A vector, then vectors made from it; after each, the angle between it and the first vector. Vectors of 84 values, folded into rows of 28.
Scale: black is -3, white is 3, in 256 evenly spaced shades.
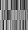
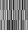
orthogonal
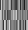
nearly parallel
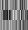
partly aligned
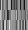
nearly parallel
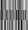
partly opposed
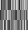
nearly opposite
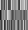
nearly opposite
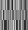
orthogonal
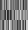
partly aligned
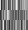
nearly opposite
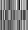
partly opposed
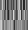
partly aligned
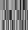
partly aligned
